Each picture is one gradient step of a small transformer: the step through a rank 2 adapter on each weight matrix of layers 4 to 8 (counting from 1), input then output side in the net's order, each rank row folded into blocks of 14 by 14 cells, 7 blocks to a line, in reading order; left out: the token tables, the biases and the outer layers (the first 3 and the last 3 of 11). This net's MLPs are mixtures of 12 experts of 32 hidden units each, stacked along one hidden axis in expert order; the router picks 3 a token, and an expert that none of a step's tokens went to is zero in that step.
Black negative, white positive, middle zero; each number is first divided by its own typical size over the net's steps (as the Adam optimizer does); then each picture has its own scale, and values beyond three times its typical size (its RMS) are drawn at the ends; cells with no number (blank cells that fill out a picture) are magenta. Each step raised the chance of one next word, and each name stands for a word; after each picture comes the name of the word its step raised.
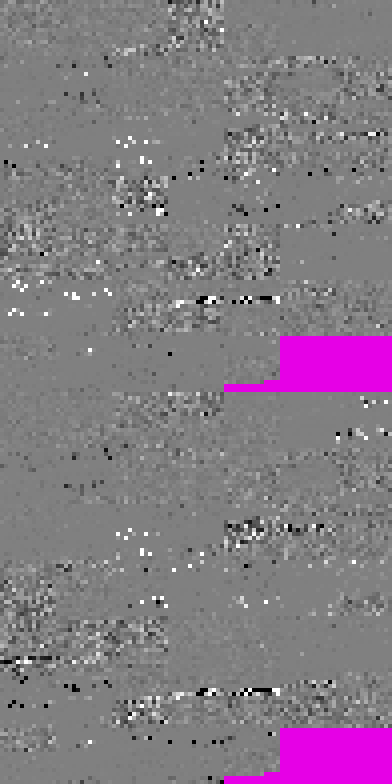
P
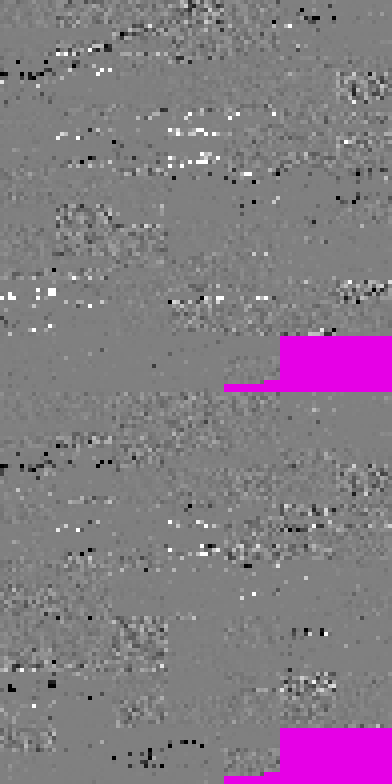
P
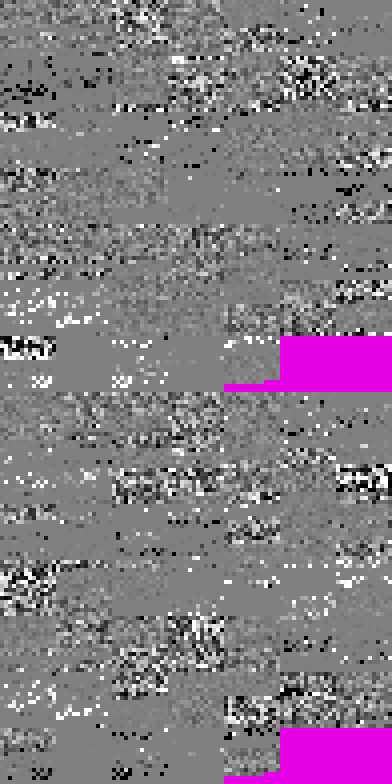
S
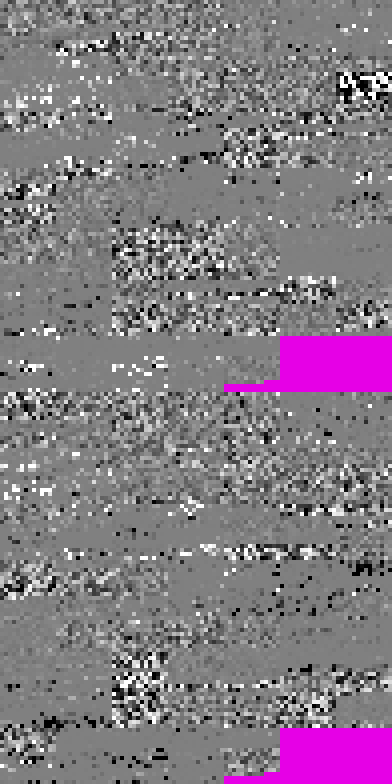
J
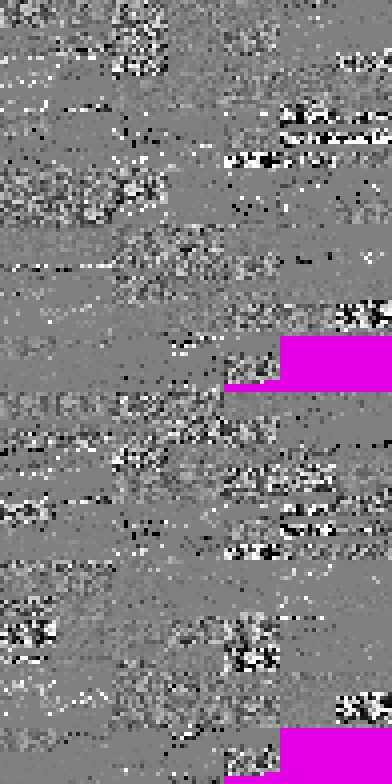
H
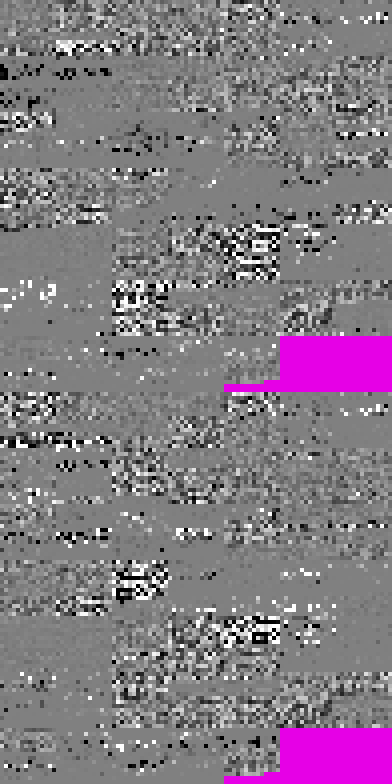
S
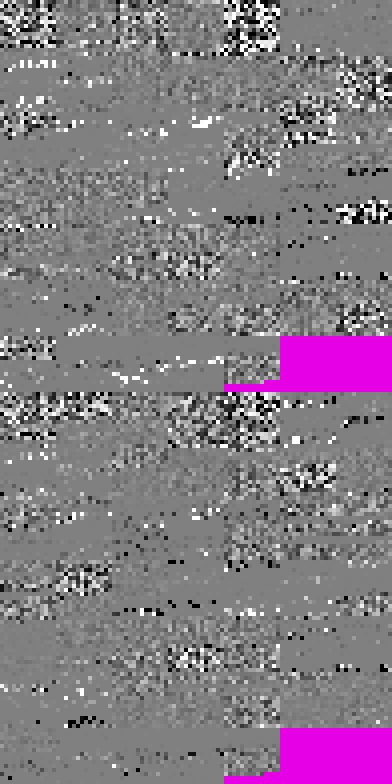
H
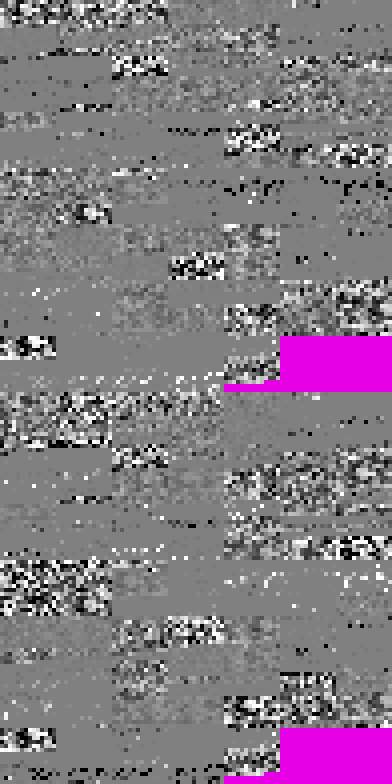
S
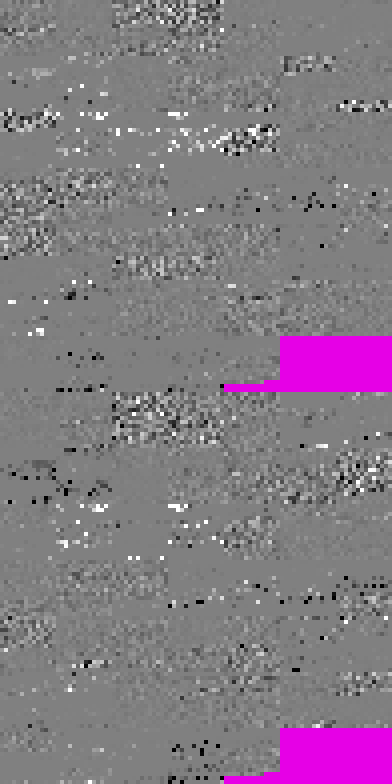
P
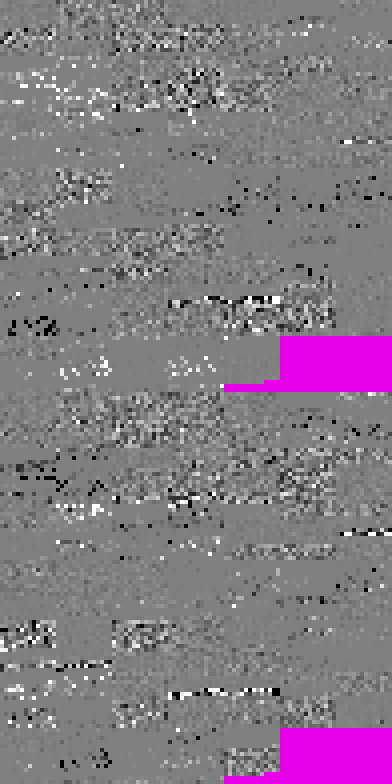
H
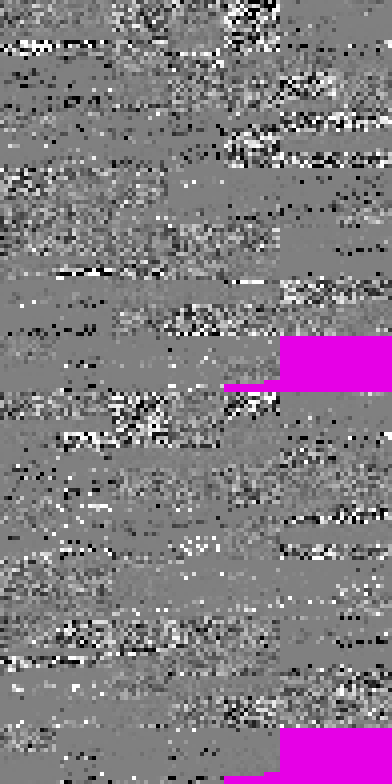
S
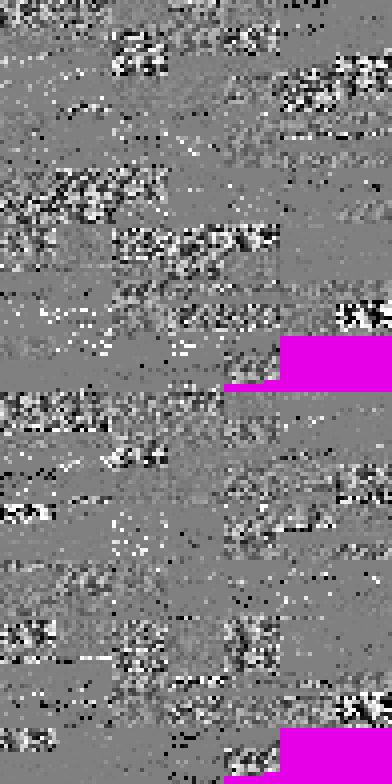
J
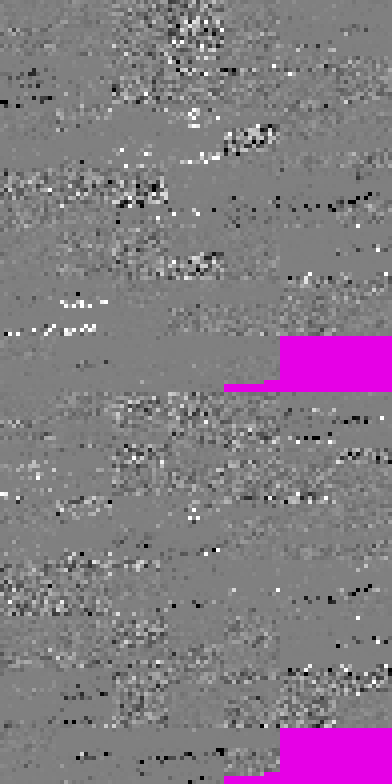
P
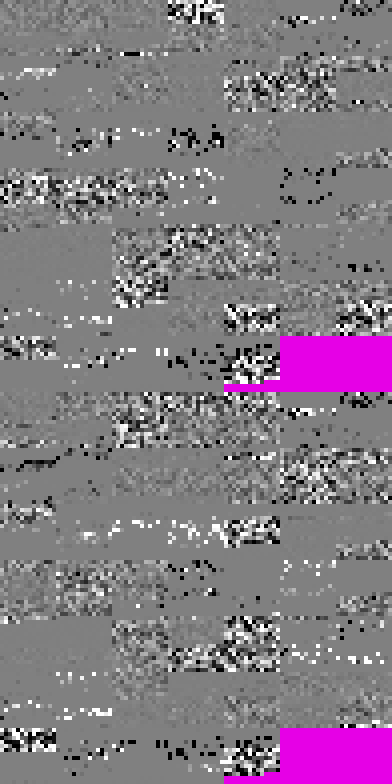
S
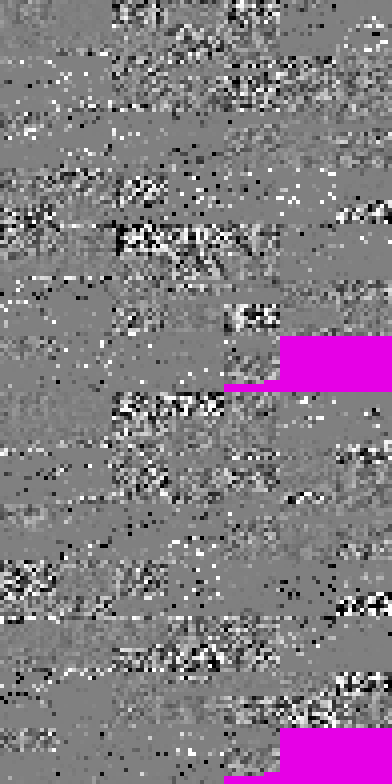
J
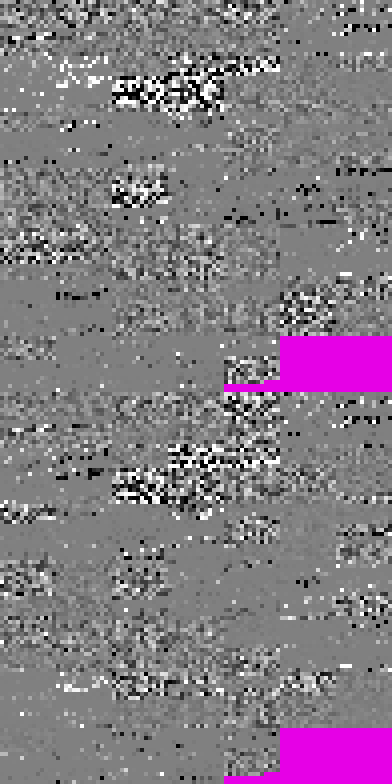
H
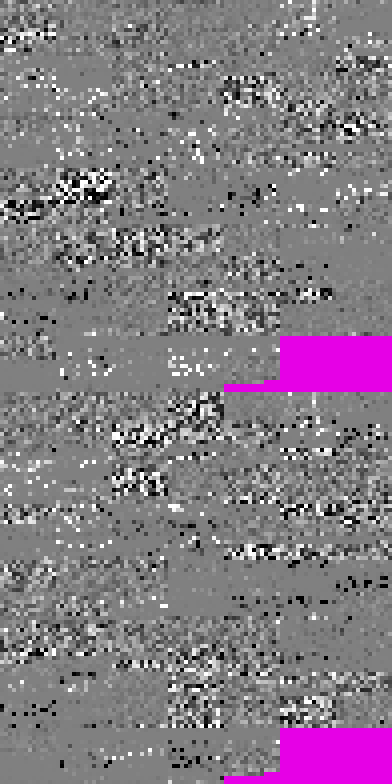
J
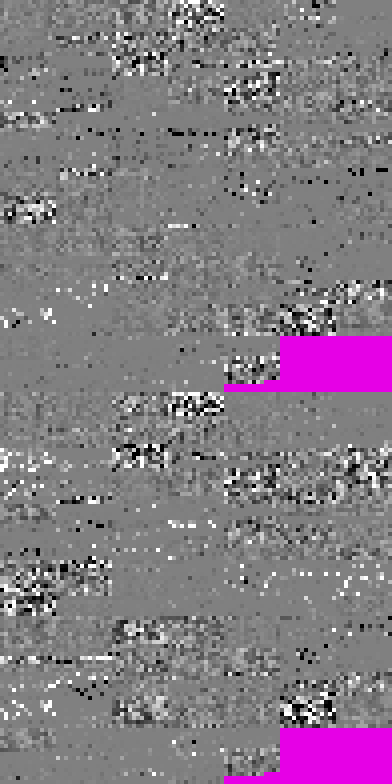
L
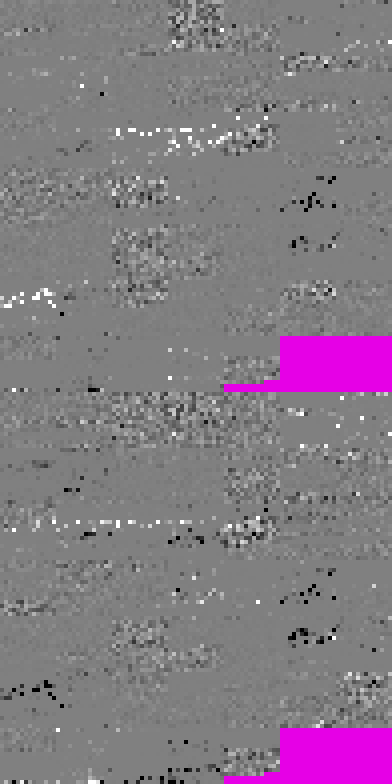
P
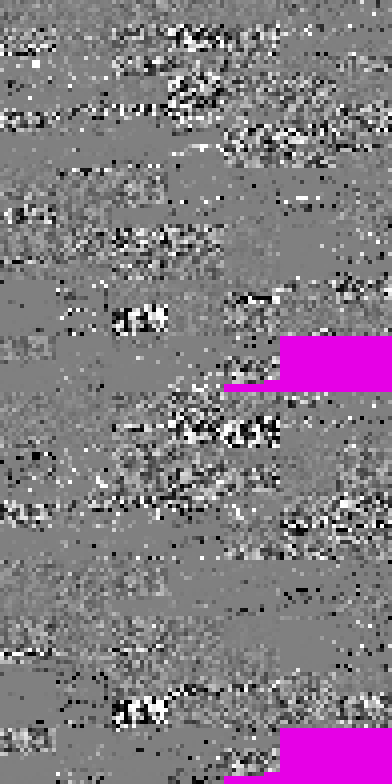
J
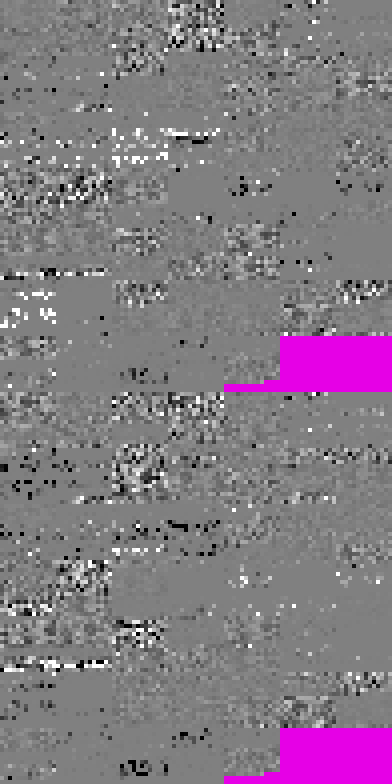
P
